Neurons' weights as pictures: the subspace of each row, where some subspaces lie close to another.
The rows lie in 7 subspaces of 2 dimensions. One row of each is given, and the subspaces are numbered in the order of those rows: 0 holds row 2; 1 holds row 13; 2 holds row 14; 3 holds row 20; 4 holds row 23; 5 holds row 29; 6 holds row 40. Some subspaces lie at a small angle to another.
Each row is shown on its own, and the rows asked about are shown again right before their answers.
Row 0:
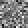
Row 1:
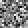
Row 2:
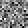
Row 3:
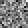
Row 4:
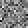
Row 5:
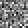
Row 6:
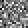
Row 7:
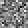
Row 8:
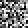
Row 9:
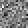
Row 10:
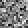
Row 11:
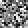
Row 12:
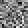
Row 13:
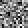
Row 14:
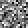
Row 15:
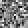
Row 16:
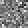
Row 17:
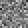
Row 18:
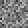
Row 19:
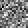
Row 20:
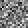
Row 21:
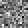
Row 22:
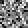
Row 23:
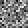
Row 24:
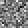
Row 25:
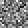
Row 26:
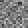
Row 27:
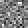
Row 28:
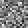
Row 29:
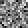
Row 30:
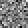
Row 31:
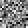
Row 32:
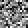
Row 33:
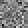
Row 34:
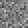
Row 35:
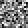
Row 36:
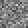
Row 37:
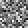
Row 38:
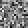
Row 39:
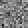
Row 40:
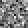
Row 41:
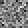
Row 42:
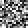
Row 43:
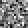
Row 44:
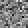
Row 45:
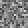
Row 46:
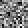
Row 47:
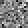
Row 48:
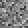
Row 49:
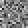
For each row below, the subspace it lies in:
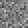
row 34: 6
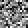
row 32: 1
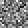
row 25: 4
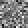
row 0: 3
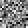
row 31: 2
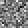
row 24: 4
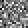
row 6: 5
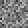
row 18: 4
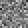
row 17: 5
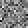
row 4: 4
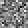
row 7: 4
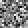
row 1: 0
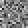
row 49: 5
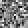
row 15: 0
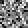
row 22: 5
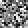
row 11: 0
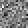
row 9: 3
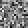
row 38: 0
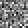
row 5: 6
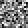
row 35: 2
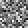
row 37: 0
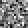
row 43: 6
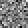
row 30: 5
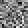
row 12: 3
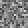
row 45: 0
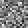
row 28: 3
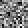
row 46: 1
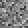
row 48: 6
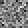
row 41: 4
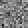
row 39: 1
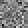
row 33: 3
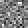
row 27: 1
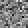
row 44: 1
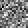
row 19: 3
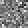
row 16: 2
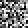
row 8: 6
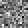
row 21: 1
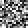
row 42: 2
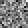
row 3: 5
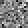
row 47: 2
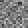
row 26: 1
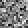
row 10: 6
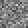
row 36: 2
